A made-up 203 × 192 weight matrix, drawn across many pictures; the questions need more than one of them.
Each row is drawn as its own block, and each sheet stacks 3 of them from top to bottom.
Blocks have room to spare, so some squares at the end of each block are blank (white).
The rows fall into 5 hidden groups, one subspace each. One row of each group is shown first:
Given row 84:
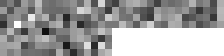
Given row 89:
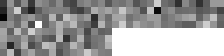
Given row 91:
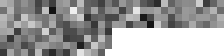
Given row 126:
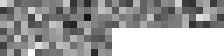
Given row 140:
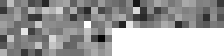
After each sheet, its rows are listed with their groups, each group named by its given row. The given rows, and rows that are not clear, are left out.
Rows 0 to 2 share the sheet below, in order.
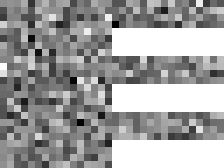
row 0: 140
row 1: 89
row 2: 89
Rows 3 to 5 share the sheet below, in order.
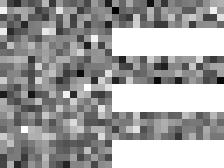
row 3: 84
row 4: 140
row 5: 91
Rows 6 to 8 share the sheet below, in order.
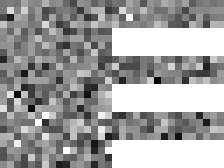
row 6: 89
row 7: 126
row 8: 91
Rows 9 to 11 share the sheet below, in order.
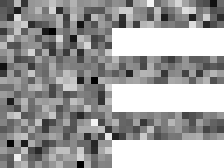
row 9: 84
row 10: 89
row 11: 126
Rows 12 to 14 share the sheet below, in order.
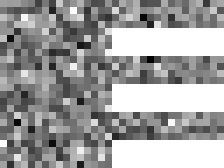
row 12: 91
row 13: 91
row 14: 126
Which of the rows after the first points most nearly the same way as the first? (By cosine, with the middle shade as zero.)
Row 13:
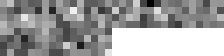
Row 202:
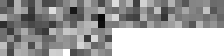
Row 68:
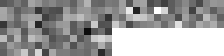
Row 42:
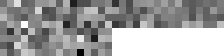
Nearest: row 68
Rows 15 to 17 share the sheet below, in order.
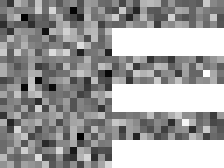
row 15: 91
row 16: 140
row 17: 84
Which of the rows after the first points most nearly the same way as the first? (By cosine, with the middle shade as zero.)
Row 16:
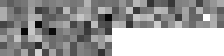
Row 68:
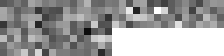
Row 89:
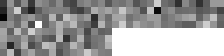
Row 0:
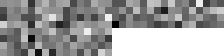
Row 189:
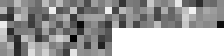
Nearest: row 68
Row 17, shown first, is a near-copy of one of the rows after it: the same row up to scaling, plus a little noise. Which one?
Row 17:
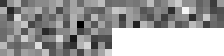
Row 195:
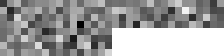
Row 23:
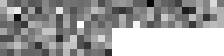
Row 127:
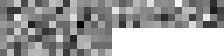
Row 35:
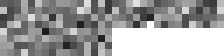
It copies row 195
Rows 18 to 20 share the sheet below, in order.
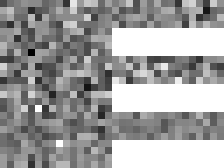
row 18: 126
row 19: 140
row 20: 91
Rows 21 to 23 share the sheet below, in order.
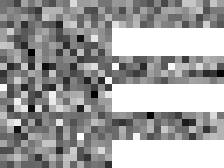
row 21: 126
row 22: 126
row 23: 84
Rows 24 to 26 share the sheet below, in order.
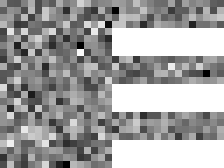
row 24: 126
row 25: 126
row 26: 91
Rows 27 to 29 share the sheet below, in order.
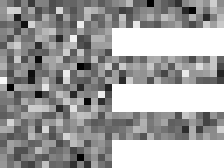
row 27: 84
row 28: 84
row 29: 126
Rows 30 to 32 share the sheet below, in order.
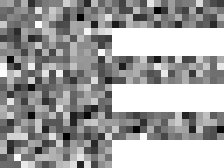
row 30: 140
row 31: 89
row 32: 126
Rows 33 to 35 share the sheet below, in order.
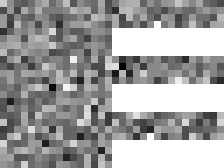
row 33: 89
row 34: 89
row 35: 84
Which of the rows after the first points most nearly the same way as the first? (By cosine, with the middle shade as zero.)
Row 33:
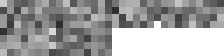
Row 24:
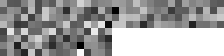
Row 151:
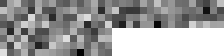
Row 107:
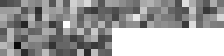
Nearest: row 24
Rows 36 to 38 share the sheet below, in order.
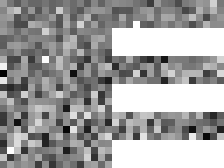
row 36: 84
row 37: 84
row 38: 84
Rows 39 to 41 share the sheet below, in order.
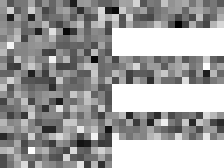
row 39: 89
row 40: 126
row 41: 140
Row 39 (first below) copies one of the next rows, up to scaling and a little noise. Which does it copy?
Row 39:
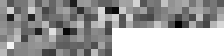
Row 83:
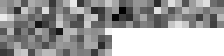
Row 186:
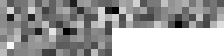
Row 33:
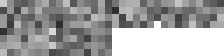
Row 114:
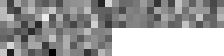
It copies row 186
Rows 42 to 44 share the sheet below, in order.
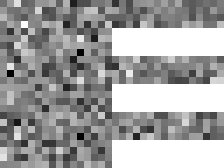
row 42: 126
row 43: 89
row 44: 84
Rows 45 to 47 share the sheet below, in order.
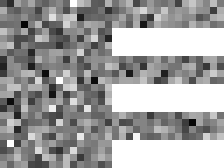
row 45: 126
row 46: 89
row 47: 84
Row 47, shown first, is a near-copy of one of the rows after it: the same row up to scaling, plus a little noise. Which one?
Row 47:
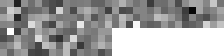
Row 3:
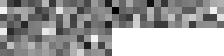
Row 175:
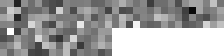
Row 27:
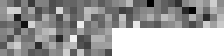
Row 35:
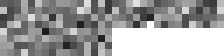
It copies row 175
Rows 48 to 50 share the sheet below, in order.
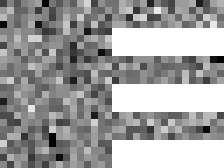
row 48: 140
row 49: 126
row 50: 126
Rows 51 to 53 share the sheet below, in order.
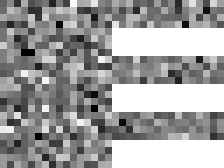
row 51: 126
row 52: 91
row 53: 89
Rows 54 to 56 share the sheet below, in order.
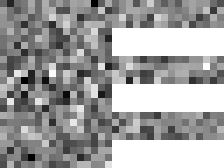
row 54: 126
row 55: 126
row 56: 91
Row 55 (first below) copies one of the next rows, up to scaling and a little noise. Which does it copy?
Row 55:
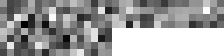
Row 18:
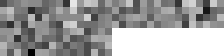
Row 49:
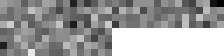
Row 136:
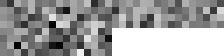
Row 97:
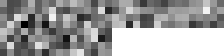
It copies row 97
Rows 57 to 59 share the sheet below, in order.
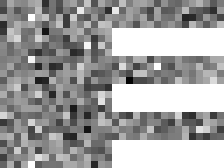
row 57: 84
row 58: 140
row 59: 126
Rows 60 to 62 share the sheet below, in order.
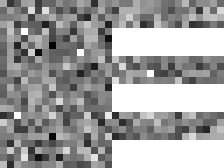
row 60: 126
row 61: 126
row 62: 126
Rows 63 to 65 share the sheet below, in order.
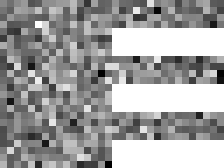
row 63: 140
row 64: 89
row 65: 91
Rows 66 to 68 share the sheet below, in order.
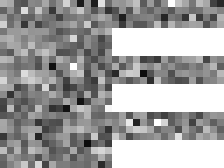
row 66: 89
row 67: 91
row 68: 140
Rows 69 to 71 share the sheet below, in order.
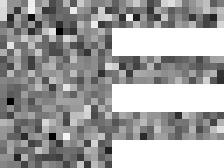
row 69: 89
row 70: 89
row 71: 126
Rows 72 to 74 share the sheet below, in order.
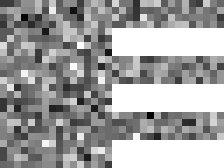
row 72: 91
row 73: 91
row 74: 84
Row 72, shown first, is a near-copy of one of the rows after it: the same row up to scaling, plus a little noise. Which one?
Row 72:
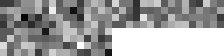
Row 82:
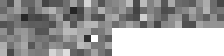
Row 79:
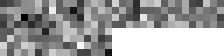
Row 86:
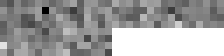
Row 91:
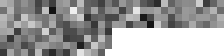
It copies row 79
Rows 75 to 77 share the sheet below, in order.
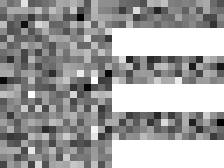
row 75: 140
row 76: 140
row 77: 140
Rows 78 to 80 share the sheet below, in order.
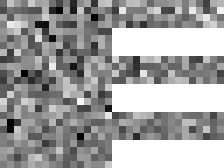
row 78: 140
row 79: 91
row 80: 84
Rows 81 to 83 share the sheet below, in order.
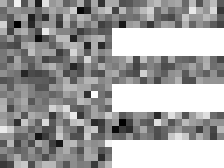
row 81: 84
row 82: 91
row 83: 89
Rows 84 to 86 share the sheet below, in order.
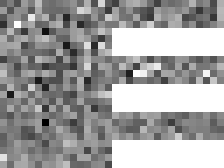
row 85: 140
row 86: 91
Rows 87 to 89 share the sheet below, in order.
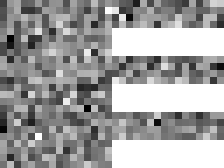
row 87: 89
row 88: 140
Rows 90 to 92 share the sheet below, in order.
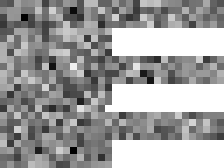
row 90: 91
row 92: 84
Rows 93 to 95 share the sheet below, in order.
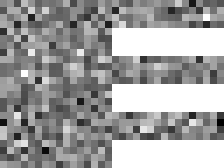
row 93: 126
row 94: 91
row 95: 84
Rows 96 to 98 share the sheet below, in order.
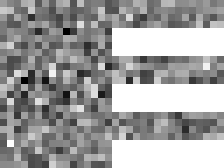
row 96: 89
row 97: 126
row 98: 84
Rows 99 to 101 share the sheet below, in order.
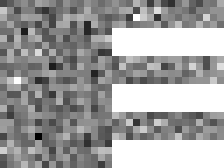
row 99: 140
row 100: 140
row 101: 140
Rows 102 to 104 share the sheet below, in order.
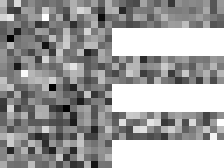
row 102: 89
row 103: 91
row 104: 140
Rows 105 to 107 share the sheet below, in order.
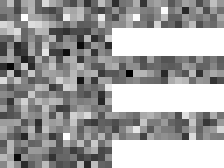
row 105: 91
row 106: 89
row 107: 126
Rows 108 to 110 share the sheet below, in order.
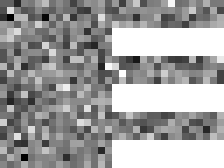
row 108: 89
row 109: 89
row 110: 84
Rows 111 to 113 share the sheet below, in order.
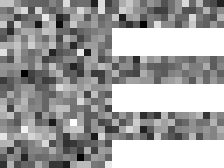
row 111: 89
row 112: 91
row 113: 91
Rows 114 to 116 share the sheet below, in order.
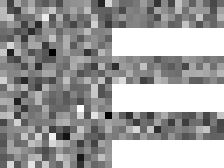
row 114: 89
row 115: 126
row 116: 126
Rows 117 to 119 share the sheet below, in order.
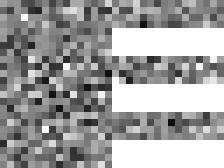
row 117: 91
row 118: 140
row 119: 126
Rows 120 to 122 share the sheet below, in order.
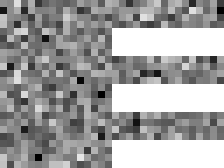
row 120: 84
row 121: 84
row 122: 91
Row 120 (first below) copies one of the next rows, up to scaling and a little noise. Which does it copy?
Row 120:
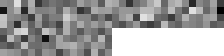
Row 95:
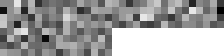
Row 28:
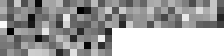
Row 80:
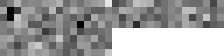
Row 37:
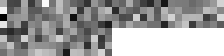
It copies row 95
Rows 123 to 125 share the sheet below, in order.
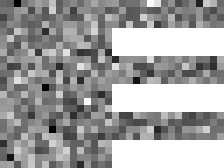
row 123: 91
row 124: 84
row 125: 126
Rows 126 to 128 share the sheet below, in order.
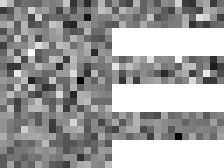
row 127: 84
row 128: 91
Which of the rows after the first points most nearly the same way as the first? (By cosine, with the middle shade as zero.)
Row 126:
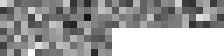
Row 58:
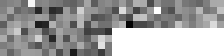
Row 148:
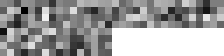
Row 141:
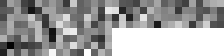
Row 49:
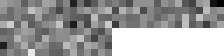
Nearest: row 49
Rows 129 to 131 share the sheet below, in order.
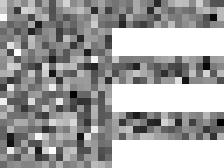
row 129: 89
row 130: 126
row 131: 140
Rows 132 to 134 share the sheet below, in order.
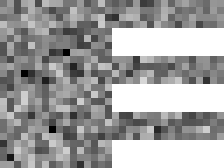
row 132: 91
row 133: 91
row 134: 126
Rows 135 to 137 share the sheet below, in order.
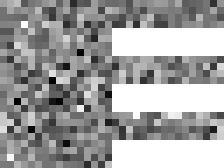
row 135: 126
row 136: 126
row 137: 89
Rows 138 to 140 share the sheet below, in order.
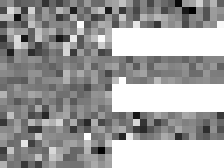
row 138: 84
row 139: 140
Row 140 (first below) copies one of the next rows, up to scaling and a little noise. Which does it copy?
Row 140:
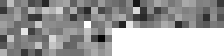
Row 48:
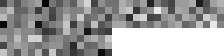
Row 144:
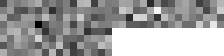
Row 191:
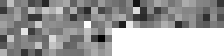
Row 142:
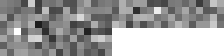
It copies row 191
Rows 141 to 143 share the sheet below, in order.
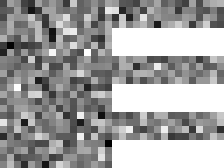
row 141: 89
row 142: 140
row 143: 89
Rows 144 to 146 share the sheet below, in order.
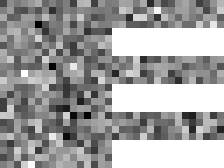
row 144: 140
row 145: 91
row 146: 126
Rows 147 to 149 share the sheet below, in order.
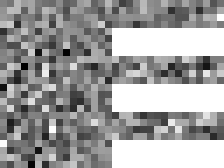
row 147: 126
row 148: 126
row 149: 126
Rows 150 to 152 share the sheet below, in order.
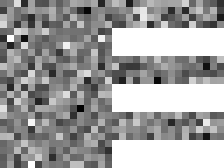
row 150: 84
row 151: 126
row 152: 126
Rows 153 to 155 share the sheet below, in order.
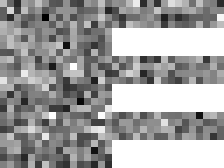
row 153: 89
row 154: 91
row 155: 91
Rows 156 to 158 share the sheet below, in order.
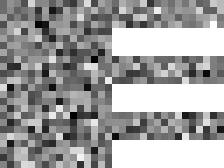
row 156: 140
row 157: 126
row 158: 126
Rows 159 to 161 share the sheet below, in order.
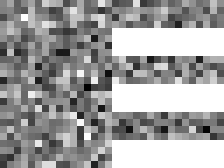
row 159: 91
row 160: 140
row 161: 89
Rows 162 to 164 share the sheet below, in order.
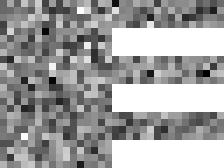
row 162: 84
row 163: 126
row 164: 126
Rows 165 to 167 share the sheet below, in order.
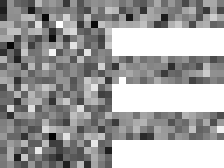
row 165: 89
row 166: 126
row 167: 126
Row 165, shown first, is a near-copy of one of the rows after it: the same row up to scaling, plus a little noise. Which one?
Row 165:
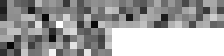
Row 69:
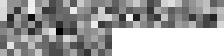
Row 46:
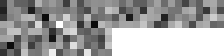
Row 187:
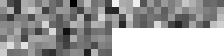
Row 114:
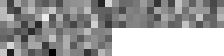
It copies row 46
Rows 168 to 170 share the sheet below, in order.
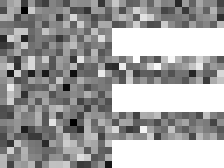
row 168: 84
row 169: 89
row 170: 91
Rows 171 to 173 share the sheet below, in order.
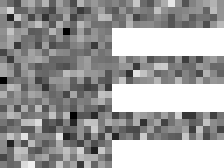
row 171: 89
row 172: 140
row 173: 126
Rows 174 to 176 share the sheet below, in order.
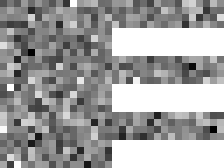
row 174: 126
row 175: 84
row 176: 89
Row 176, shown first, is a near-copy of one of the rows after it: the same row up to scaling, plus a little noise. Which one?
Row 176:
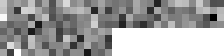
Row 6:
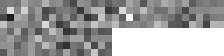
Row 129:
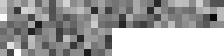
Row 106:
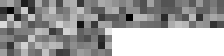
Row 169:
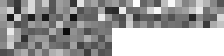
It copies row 129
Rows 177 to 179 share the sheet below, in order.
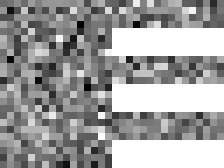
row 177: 84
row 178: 140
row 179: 91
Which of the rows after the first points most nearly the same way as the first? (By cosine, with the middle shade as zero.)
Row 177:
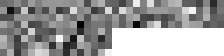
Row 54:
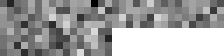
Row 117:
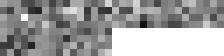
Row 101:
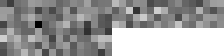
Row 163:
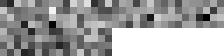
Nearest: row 117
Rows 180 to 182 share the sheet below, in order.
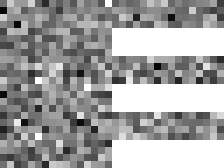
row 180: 84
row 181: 140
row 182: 89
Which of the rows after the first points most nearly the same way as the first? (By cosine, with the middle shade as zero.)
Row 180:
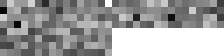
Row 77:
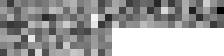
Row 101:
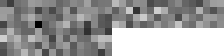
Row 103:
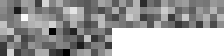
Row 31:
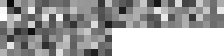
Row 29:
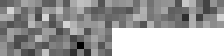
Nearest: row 29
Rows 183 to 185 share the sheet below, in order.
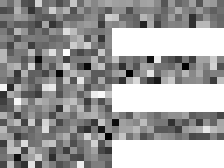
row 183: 91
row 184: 84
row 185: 126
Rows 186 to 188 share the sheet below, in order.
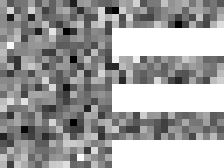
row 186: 89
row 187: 89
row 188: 91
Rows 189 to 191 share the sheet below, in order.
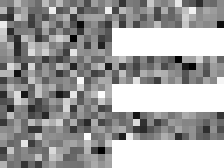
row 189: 84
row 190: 84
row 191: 140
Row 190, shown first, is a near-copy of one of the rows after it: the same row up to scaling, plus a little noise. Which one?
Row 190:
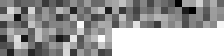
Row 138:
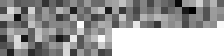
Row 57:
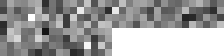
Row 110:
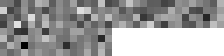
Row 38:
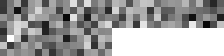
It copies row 138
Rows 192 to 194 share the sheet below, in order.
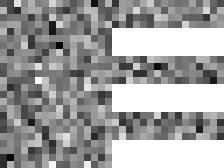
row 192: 126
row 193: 140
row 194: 89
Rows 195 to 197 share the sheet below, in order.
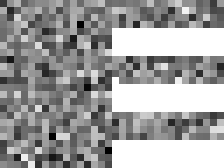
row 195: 84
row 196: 140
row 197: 126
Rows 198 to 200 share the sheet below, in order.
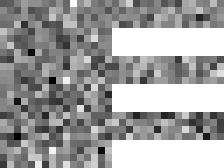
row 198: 126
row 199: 126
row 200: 140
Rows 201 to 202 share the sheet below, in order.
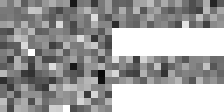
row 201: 126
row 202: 91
